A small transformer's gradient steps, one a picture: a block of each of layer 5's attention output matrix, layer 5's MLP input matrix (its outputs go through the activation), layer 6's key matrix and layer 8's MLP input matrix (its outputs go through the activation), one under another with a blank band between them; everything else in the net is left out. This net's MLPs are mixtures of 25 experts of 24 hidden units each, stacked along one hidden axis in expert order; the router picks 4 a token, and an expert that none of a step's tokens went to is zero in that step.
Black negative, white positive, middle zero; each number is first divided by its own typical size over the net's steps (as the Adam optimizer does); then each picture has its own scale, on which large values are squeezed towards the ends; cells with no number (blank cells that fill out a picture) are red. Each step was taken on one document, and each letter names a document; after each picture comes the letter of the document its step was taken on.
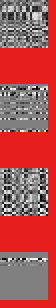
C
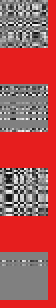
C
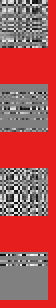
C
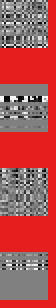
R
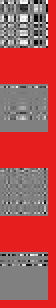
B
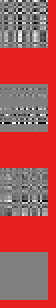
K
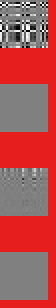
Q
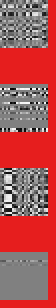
C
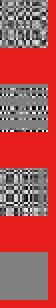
C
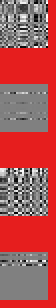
B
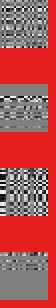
R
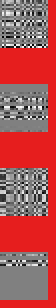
R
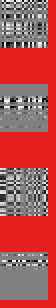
R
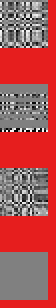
C
